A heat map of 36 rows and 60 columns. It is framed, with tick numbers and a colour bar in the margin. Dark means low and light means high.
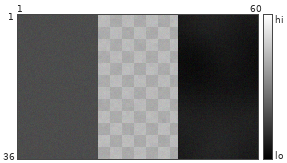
It is made of 1 by 3 panels. Panel 1,1: low, flat. Panel 1,2: high, checkered, faint in contrast. Panel 1,3: very low, smooth, faint in contrast.
